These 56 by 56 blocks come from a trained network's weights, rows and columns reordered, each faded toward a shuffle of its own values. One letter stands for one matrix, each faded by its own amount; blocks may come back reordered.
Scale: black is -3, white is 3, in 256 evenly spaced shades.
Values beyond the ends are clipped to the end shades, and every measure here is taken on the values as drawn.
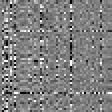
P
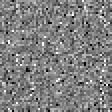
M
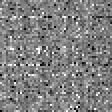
M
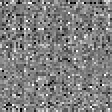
M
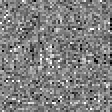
M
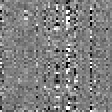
P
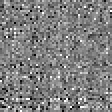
M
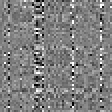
P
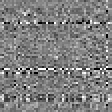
P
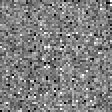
M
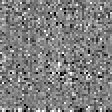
M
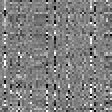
P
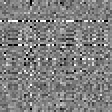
P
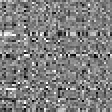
P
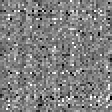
M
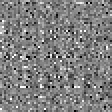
M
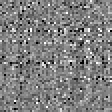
M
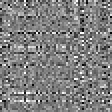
P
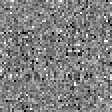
M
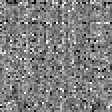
M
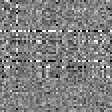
P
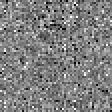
M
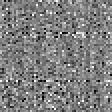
M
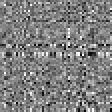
P
